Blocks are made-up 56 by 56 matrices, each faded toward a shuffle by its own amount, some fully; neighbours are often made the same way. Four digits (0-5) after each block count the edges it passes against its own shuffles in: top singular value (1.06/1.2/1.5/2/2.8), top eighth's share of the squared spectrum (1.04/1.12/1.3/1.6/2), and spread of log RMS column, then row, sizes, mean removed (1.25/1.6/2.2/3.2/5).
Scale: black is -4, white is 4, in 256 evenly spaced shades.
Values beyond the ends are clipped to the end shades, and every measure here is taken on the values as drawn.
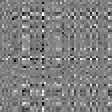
5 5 3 3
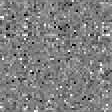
3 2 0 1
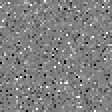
0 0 0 0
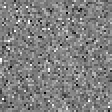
0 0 0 0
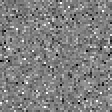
2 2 0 0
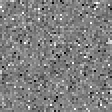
1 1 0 0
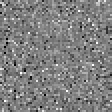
2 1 0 0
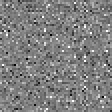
3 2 1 0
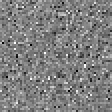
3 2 0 1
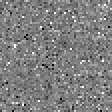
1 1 0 0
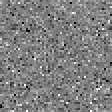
1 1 0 0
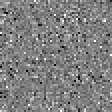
3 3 1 1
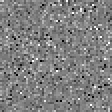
1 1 0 0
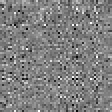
4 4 2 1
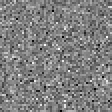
1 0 0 0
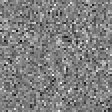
3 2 0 1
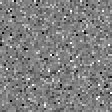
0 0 0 0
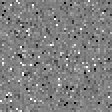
0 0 0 0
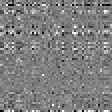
4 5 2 3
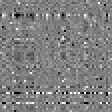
4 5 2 2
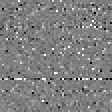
4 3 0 2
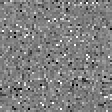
2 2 0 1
